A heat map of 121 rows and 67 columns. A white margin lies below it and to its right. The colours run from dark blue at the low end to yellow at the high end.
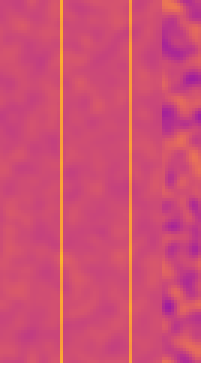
The values are skewed, with a long tail toward high values. No overall slope runs across the table. A vertical seam about 80% of the way across splits the table, and the left part is calmer. Columns 21 and 44 stand out from the rest.
